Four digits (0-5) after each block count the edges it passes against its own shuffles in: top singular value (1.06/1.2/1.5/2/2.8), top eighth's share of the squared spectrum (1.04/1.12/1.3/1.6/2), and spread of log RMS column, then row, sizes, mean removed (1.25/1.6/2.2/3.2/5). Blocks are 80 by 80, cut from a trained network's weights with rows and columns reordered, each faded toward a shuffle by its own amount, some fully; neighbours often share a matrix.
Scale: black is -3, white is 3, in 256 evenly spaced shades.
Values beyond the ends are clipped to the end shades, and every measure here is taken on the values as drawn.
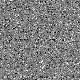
2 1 0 1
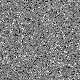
0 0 0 0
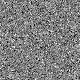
0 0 0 0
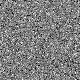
0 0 0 0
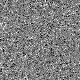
0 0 0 0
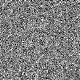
1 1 0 0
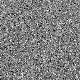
1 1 0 0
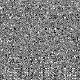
3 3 0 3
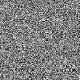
4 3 0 2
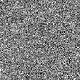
3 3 1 1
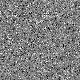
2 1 0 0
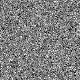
2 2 1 0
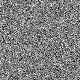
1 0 0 0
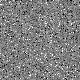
1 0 0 0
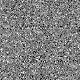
3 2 0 2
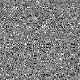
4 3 1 3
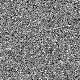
1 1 0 0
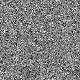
2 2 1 1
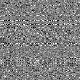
4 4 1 3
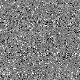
3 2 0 2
